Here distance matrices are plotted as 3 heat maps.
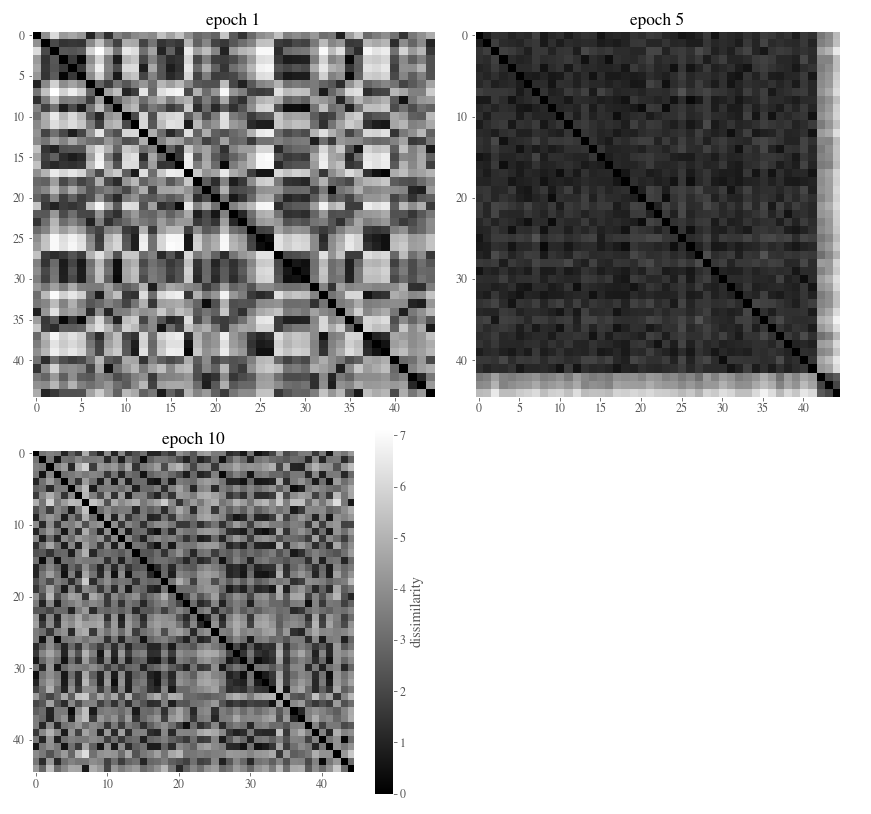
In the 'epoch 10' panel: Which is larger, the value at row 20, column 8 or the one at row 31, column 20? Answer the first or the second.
the first
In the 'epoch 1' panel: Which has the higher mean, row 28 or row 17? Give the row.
17
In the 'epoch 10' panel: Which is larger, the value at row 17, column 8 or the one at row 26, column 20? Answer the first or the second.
the first
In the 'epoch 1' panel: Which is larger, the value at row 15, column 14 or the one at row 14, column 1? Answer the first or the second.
the first
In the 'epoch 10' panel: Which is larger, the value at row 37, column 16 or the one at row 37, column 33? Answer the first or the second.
the second
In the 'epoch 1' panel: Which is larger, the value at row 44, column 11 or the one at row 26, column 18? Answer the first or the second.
the second
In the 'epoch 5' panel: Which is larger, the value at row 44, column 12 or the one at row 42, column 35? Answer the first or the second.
the first
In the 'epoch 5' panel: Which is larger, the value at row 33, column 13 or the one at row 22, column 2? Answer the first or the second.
the second
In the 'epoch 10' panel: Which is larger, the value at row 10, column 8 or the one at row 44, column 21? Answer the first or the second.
the first
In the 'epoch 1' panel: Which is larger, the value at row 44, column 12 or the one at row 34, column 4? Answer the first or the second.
the second
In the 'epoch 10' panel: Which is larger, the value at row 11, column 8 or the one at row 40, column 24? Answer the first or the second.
the first
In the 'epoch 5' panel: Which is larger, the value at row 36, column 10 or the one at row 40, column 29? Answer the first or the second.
the second
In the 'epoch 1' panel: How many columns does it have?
45
